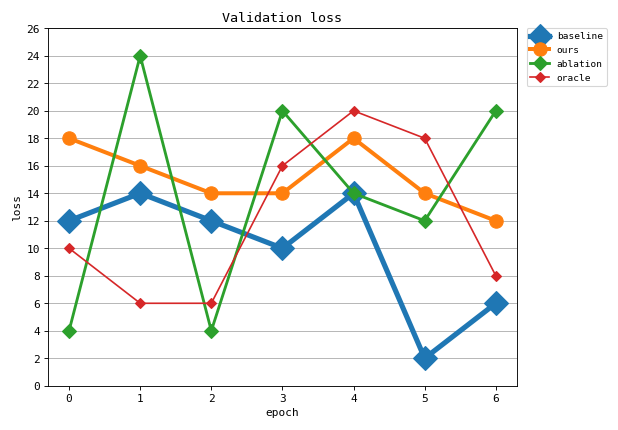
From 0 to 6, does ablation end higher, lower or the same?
higher
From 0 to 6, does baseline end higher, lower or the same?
lower
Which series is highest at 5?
oracle
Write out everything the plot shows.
Title: Validation loss
x-axis: epoch, ticks 0 1 2 3 4 5 6
y-axis: loss, ticks 0 2 4 6 8 10 12 14 16 18 20 22 24 26
Legend: baseline, ours, ablation, oracle
Values:
baseline: 12 14 12 10 14 2 6
ours: 18 16 14 14 18 14 12
ablation: 4 24 4 20 14 12 20
oracle: 10 6 6 16 20 18 8
